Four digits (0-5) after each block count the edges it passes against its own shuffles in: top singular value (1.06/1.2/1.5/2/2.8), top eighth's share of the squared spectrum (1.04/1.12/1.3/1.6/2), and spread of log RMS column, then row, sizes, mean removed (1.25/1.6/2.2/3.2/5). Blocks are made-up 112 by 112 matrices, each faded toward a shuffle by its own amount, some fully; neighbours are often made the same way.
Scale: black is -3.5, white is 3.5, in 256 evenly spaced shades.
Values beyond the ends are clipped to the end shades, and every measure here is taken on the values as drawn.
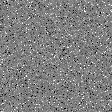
0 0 0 0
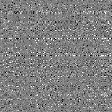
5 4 2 3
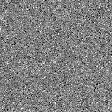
3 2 1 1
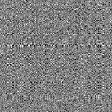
5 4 3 3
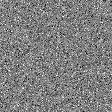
2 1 0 0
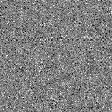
3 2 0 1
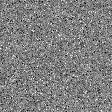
1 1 0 0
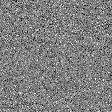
2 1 0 0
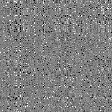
5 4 3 2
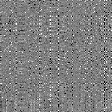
5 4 3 3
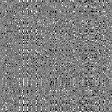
5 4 3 3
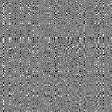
5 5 4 3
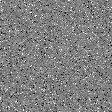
2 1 0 0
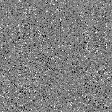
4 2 1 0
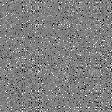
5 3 2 2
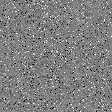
3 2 1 0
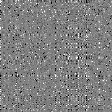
5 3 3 2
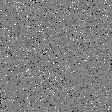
2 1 0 0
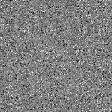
4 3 1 1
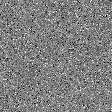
0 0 0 0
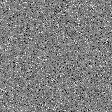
1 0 0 0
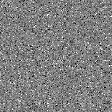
4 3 1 2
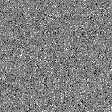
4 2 1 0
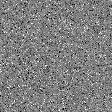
1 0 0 0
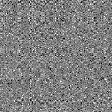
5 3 2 2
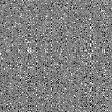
4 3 3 1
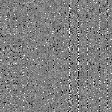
4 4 3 1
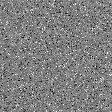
0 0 0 0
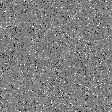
0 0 0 0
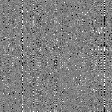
4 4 3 1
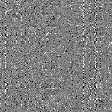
4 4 3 1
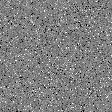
0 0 0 0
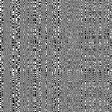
5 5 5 3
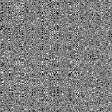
4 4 4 2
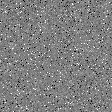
0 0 0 0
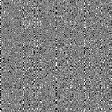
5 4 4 2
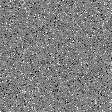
2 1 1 0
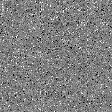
3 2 1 0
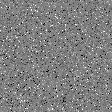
0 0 0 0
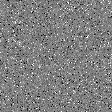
2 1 1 0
